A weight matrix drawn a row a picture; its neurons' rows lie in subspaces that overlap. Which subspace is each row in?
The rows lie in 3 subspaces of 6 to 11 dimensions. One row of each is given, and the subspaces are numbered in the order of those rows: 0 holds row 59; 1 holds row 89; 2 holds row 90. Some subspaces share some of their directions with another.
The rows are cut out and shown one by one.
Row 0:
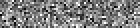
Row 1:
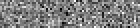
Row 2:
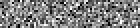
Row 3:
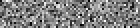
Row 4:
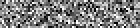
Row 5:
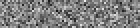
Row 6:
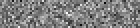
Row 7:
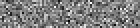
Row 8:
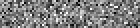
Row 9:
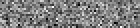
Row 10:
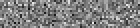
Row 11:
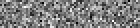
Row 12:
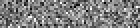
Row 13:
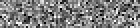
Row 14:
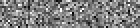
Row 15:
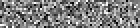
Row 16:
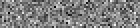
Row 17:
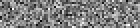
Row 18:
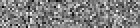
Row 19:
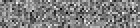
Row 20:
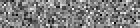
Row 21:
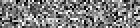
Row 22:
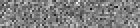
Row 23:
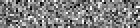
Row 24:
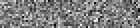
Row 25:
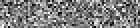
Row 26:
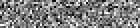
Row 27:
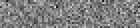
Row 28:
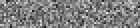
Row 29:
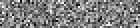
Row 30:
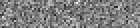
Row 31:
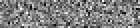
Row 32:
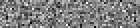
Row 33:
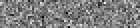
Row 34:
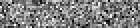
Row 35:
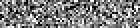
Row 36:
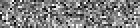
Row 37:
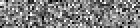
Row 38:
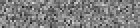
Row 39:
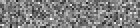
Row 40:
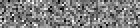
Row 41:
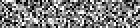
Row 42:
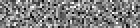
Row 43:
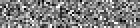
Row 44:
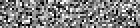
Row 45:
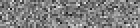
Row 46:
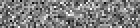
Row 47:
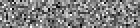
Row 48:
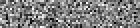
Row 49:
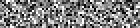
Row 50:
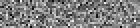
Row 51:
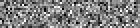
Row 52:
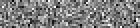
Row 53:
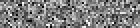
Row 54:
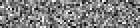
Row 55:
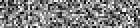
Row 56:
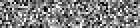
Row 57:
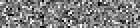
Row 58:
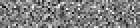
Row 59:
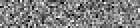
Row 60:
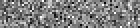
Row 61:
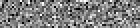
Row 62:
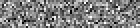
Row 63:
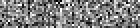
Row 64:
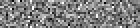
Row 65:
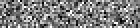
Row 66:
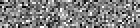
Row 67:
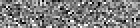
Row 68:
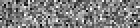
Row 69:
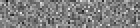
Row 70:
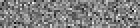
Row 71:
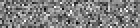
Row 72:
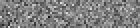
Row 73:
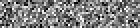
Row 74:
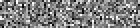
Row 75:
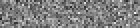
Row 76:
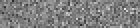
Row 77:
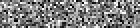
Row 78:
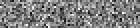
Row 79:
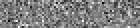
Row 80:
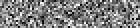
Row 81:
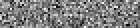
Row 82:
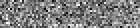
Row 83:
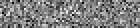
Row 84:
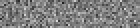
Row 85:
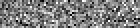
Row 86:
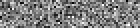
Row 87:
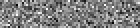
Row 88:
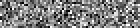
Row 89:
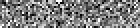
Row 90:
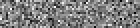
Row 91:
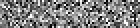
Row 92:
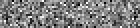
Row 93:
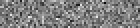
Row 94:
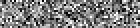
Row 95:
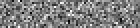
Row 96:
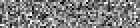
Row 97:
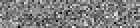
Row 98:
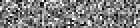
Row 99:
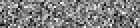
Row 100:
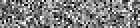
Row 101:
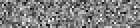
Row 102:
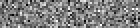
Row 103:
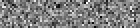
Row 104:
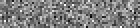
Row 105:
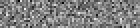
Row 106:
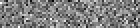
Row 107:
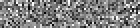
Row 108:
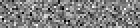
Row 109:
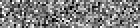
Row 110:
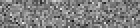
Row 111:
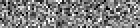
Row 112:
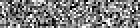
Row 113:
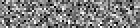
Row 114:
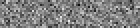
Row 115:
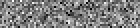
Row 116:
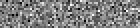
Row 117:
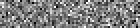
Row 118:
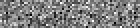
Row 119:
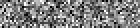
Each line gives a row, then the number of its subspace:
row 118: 2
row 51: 2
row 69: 1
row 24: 1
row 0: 2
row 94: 2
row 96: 2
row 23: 0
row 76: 1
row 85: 1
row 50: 0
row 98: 1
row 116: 1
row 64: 0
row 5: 2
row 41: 0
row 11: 1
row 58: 1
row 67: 0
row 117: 0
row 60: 2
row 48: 2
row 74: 1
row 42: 0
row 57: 0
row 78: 1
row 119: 0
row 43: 0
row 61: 1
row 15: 2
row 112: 0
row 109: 0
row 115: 2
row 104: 2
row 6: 2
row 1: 1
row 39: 2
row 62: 1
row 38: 0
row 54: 2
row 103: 1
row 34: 0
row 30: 2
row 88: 2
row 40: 0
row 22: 2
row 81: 2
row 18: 1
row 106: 1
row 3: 1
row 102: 1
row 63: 1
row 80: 2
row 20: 1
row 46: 0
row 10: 1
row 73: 2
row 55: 1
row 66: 1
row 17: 2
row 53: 1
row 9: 2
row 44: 1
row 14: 1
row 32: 1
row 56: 2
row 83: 0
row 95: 0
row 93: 0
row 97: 2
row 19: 1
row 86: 2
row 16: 0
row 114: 2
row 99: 1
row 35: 0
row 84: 0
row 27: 0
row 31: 1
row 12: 0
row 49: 2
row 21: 2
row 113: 2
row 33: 0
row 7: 0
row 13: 1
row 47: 2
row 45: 2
